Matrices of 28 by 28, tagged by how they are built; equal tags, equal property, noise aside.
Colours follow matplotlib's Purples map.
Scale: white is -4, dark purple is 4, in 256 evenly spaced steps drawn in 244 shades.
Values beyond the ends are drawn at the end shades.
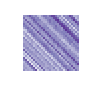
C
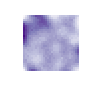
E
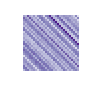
C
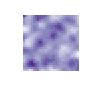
E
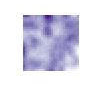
E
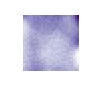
E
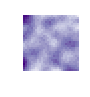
E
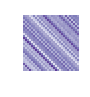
C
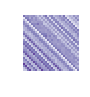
C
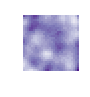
E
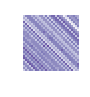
C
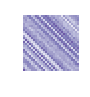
C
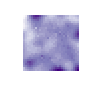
E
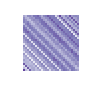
C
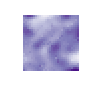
E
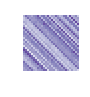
C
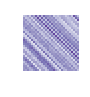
C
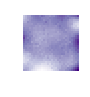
E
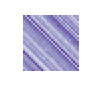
C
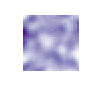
E
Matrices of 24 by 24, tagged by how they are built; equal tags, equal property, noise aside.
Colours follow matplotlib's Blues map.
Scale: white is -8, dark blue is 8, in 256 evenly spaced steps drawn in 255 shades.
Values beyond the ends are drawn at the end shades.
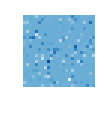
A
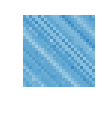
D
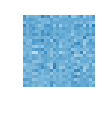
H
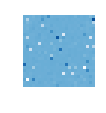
A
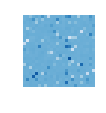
A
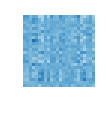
H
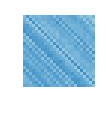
D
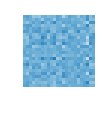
H
